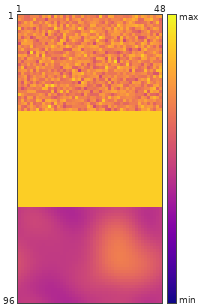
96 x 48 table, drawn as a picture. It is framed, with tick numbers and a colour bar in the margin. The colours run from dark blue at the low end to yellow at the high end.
The table splits into 3 rows of 1 panel. Panel 1,1: high, fine-grained. Panel 2,1: very high, flat. Panel 3,1: middling, smooth.
